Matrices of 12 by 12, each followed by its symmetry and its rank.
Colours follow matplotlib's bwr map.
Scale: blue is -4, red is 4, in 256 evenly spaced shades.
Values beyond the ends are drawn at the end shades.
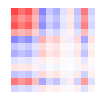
symmetric, rank one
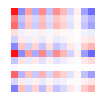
neither, rank one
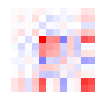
symmetric, rank two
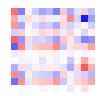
neither, rank two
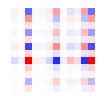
neither, rank one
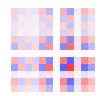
symmetric, rank one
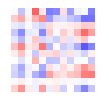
neither, rank two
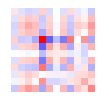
symmetric, rank two
